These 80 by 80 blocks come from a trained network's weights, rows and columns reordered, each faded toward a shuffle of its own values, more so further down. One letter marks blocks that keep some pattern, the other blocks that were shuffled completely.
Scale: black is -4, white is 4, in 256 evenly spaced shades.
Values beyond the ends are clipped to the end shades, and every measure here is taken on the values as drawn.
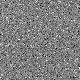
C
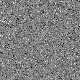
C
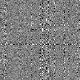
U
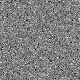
C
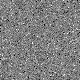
C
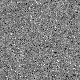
C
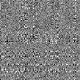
U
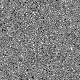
C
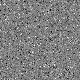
C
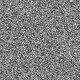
C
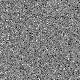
C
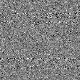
U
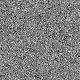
C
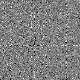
U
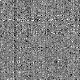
U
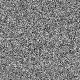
C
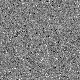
C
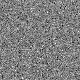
C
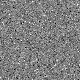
C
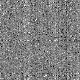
U
